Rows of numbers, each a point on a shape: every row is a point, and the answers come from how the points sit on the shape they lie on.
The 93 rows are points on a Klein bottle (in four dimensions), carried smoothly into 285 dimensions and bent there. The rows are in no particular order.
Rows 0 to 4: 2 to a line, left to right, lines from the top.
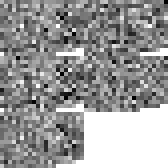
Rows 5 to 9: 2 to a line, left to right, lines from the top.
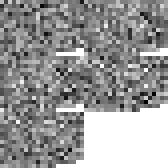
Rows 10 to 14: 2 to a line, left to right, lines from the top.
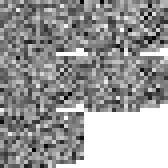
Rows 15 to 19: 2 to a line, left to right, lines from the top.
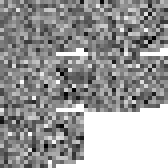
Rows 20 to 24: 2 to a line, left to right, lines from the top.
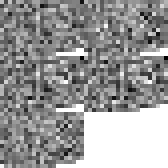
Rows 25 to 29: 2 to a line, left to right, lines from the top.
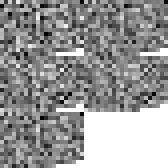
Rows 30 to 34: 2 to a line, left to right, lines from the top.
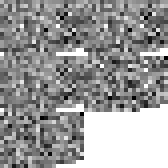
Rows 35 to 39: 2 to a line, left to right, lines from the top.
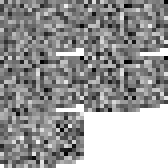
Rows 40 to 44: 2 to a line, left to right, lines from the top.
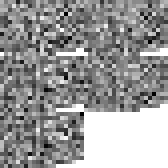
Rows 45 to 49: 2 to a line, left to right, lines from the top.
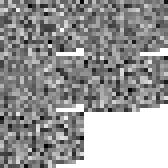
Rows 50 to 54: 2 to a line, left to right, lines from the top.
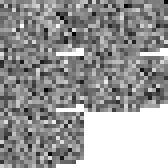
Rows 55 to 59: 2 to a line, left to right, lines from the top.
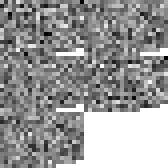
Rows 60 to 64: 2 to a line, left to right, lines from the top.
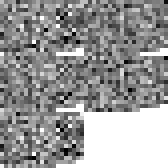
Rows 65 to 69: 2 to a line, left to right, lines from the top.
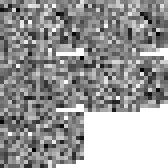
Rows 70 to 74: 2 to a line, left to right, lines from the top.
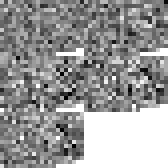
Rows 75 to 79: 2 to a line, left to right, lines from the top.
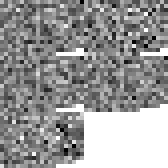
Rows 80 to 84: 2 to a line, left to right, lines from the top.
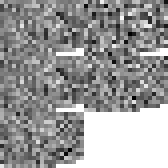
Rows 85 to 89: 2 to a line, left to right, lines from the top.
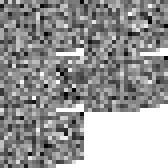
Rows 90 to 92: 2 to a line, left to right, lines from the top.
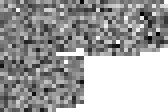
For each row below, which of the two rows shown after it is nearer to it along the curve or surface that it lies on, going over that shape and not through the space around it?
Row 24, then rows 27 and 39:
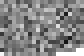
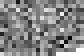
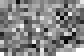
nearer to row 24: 27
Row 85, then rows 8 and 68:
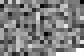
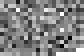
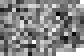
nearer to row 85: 8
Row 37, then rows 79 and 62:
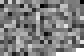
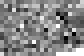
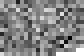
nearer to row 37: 62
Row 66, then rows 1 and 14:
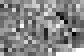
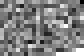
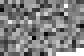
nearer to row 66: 14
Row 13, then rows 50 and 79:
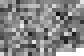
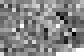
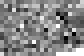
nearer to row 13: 50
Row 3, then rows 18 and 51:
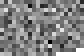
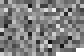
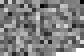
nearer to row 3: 18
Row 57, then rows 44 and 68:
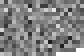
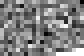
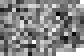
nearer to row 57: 44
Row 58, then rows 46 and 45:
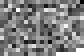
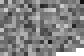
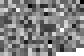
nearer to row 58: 45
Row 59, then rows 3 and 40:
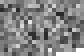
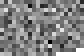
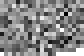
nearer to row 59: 40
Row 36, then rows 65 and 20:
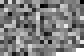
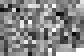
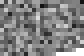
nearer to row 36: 20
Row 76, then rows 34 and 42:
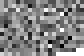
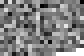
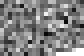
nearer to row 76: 34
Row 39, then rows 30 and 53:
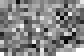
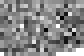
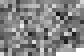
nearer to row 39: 53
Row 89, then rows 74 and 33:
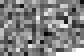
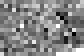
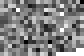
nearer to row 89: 33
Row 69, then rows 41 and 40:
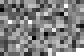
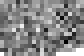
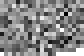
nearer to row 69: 41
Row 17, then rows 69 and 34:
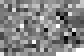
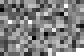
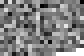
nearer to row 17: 69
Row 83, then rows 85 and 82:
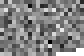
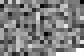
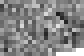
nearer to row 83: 85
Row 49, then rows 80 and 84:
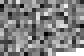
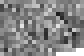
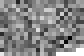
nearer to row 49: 80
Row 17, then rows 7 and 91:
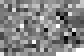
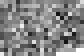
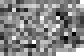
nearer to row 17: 91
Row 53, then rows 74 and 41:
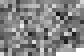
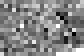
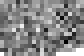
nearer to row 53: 41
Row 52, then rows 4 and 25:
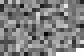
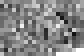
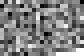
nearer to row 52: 25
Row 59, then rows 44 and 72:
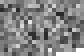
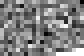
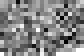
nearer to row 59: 72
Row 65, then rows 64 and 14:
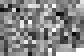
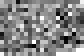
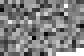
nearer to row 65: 64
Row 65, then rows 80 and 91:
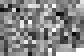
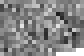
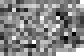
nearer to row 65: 91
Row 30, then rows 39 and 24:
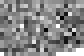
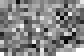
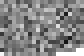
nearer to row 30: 24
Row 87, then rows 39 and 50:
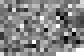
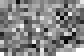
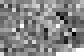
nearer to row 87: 50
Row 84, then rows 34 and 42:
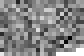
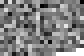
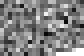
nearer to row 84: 34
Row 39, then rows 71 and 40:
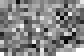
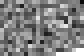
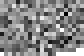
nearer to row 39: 40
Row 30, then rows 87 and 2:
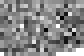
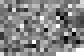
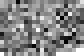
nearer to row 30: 87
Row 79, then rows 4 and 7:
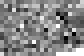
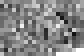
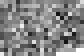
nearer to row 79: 4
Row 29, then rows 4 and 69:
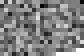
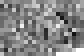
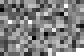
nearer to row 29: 69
